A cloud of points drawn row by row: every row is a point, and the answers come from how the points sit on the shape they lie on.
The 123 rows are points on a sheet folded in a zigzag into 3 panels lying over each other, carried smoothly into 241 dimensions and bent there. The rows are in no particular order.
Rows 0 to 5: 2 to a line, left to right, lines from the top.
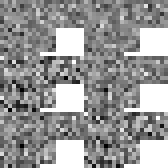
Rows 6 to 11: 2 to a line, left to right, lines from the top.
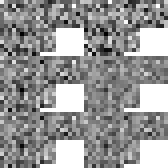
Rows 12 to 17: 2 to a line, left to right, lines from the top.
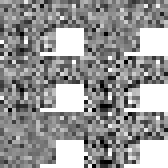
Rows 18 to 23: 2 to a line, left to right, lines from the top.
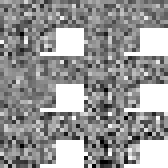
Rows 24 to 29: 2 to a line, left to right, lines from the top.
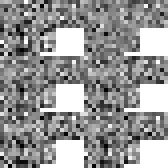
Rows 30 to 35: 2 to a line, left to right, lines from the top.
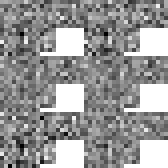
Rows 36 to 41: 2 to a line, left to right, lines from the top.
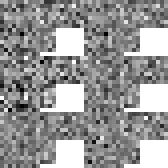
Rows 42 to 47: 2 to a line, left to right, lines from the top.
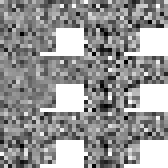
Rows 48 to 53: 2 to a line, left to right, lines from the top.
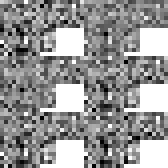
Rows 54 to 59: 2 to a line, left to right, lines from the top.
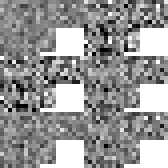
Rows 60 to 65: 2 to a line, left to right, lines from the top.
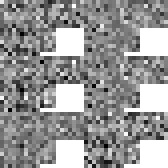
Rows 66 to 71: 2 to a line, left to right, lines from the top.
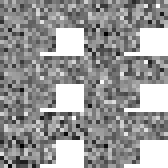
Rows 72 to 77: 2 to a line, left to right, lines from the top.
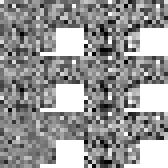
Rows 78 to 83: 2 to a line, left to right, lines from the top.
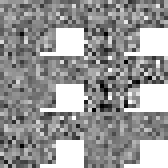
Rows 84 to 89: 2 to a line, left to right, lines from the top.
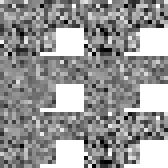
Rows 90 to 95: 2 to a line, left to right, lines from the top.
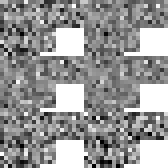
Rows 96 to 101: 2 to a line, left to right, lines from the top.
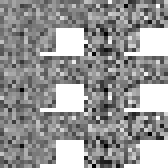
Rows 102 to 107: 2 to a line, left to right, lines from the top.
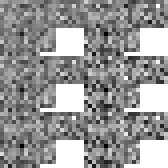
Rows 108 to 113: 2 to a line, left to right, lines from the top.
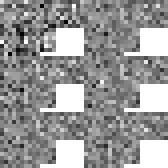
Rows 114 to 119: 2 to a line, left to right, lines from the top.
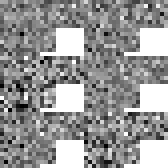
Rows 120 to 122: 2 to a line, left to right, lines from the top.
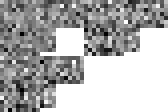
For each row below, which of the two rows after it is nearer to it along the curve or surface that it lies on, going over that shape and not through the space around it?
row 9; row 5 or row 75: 75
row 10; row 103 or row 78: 78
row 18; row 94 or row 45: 45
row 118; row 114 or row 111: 111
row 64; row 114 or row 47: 47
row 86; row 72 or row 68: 68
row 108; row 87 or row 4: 4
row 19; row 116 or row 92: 116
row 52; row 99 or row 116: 99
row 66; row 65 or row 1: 1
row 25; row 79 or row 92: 92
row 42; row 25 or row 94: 25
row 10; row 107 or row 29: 29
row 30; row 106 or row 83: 83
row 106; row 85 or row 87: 87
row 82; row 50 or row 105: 50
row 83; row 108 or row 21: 108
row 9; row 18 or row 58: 58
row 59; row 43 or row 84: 43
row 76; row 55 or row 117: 117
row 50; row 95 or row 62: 95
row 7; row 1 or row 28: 28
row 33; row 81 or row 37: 81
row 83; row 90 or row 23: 23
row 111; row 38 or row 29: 38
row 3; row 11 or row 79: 11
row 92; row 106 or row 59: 59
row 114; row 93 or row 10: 93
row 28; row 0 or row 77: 77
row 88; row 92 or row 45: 92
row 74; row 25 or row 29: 29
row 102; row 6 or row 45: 45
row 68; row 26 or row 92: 92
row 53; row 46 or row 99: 99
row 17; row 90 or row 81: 81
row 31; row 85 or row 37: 37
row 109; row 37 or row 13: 37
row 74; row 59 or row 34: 34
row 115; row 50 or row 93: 50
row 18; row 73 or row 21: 73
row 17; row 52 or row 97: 97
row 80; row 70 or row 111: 111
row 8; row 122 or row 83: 122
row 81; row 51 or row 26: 26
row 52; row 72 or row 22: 72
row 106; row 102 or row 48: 48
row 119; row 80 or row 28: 28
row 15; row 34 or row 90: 34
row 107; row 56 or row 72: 56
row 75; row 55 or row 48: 55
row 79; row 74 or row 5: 74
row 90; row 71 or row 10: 71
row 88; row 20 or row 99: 20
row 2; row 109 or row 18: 109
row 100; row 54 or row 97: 97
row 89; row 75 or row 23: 23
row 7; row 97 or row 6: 6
